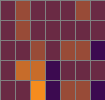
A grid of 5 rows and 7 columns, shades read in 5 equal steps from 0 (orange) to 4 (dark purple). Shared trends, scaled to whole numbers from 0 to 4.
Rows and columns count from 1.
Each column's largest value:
3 3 3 4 3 3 4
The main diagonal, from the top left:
3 2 2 4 2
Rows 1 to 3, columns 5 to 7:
3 2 3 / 3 3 3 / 2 2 4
